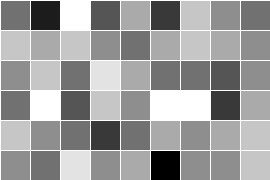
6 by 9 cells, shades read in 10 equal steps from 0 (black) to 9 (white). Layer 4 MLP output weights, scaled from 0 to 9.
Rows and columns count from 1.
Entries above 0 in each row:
9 9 9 9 9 8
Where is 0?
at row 6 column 6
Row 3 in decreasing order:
8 7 6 5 5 4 4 4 3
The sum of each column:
32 32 35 30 31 27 37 27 34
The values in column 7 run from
4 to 9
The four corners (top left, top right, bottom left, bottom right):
4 4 5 7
